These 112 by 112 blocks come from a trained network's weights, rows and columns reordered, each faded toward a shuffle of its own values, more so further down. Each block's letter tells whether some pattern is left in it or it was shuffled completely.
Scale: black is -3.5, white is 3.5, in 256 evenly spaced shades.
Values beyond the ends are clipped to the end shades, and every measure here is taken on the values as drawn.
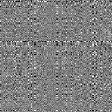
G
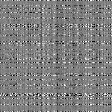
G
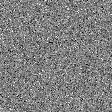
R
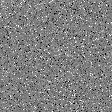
R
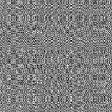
G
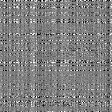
G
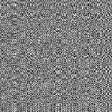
G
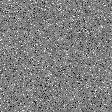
R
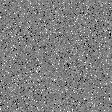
R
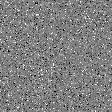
R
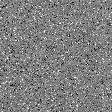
R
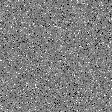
R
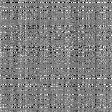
G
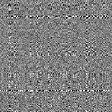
G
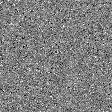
R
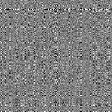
G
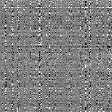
G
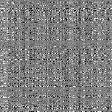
G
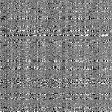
G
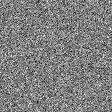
R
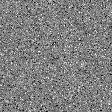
R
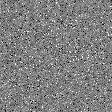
R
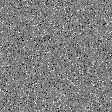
R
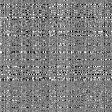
G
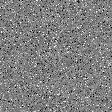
R
